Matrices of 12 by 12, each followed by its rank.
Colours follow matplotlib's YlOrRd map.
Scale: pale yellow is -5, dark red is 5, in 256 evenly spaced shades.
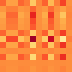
one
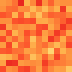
full rank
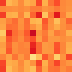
two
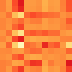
two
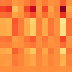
one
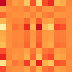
one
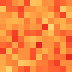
full rank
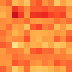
two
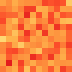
full rank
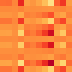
one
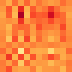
two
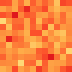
full rank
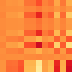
one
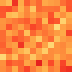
full rank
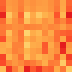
two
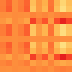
one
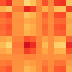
one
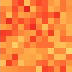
full rank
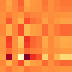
one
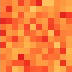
full rank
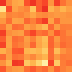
two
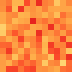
full rank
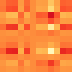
one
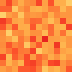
full rank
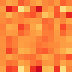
two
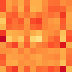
two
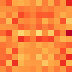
two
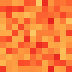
full rank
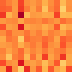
two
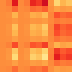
one
